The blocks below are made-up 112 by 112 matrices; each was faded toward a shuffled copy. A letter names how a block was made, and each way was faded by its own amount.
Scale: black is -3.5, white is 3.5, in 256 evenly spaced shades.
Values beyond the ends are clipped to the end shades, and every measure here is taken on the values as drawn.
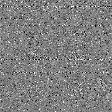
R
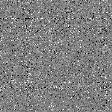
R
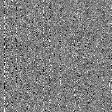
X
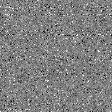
R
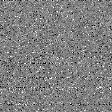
R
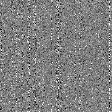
X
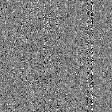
X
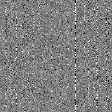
X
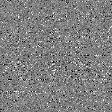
R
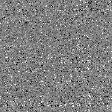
R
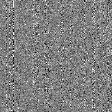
X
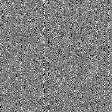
X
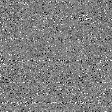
R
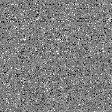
R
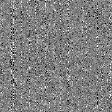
X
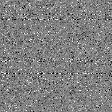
R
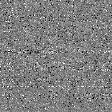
R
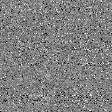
R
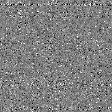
R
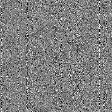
X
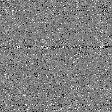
R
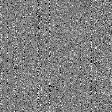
X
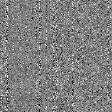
X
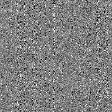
X
